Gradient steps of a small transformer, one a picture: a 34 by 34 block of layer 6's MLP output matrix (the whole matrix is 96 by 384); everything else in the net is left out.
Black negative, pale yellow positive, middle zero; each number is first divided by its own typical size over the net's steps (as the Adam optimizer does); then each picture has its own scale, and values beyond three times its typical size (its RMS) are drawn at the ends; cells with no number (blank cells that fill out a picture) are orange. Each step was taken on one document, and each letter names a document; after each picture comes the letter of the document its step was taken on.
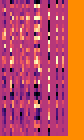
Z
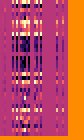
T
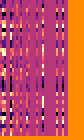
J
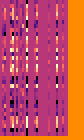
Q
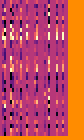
Q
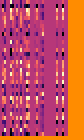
J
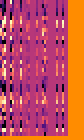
J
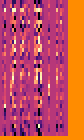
Z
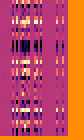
T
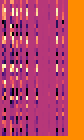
Q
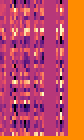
Z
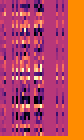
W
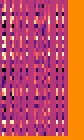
Z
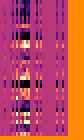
T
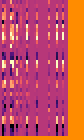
Q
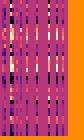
Q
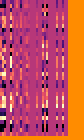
J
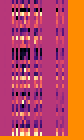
T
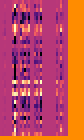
W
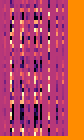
Z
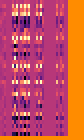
W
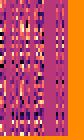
Z
